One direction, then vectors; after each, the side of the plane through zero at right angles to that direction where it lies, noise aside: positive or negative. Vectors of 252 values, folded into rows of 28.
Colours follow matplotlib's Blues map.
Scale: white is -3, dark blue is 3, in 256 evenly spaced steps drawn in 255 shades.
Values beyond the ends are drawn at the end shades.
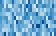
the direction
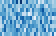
negative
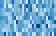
positive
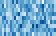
positive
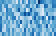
positive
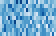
negative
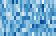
positive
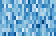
positive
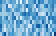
positive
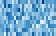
negative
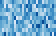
positive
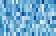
negative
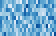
positive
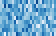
negative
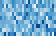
positive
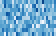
negative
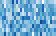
positive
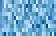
positive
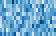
positive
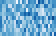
positive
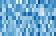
positive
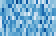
negative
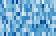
positive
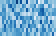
negative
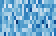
positive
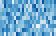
negative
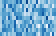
negative
